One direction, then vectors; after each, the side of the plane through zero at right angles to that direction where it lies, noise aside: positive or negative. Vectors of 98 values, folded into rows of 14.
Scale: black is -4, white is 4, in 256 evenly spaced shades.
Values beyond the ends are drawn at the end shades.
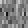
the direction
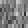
positive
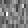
negative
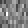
negative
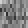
positive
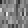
negative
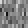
positive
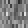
negative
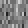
positive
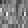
negative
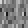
positive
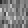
negative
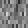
negative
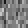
negative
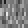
negative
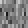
positive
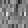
negative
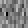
positive
